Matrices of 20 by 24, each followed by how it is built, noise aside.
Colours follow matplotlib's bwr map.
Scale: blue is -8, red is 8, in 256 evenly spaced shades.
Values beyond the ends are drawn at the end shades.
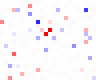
sparse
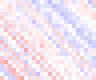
Toeplitz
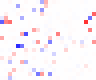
sparse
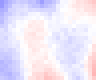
smooth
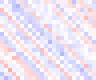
Toeplitz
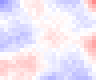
smooth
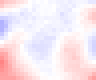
smooth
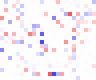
sparse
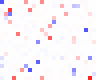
sparse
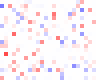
sparse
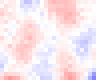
smooth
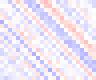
Toeplitz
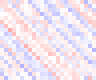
Toeplitz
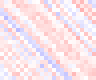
Toeplitz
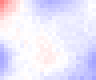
smooth
